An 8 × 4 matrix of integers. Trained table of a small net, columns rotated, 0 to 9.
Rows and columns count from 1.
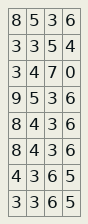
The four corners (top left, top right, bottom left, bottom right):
8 6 3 5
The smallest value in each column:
3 3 3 0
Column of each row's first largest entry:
1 3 3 1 1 1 3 3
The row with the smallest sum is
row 3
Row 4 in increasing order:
3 5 6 9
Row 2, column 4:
4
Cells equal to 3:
10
